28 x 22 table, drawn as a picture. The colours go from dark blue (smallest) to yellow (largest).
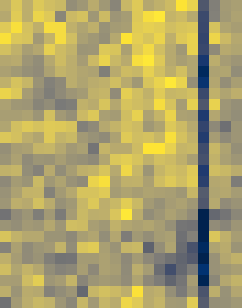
Most values sit high, with a long tail of low ones. The ninth with the lowest average is the bottom right. Column 19 stands out from the rest. Streaks run downward.
